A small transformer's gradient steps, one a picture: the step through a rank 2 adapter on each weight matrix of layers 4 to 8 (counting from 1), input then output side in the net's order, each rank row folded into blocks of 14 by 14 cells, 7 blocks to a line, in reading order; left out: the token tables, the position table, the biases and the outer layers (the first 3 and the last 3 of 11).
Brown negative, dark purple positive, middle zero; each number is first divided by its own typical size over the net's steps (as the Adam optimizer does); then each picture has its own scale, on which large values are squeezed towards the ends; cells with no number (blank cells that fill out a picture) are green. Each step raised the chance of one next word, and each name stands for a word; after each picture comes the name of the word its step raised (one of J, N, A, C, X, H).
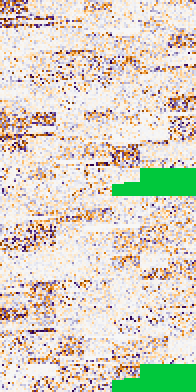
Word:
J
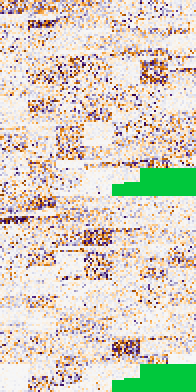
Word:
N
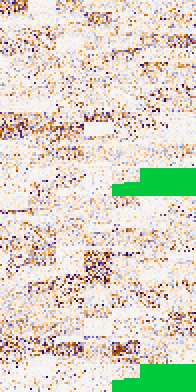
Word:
N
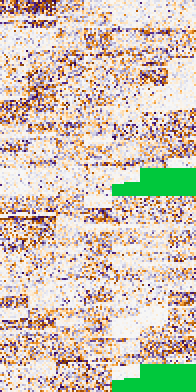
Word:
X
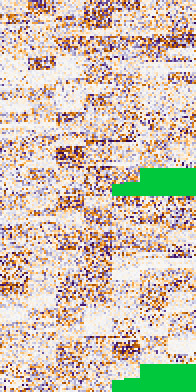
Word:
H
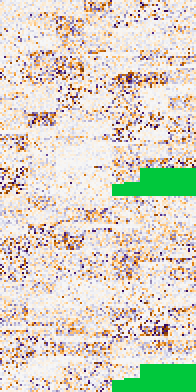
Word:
J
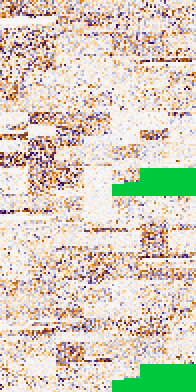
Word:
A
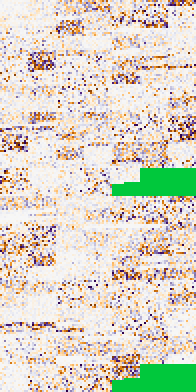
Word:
J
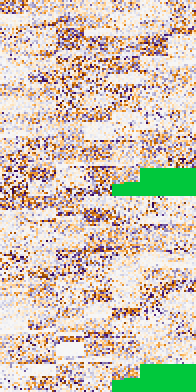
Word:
H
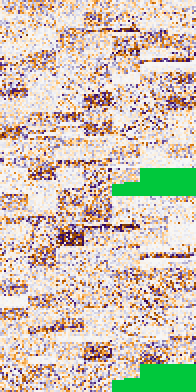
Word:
H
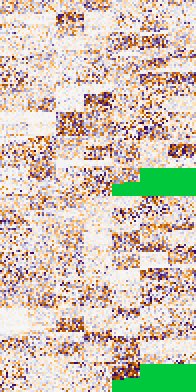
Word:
H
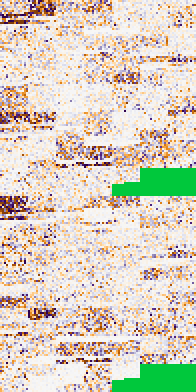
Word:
X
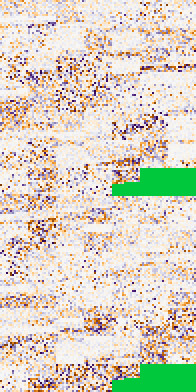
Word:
X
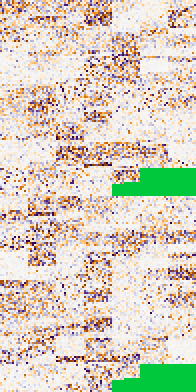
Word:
J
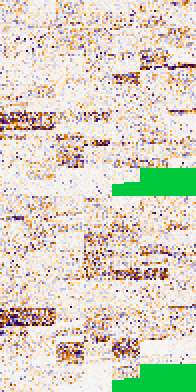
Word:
N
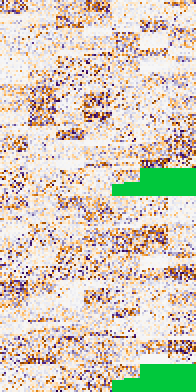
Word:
J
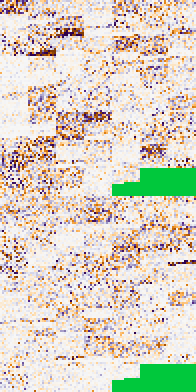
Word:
A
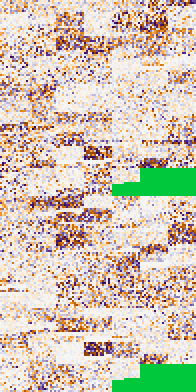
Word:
H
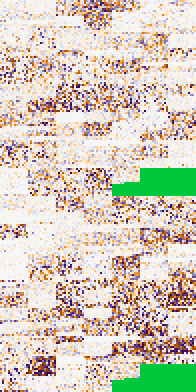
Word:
H
